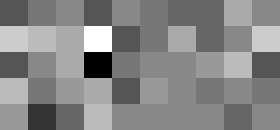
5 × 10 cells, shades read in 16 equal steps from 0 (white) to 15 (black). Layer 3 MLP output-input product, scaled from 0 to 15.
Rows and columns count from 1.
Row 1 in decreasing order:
10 10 9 9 8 8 7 7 7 5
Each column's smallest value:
3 4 5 0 7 6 5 6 4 3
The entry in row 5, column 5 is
7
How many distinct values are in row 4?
6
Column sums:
33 39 32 34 42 36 35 39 32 35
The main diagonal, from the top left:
10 4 5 5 7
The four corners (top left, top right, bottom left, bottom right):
10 7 6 7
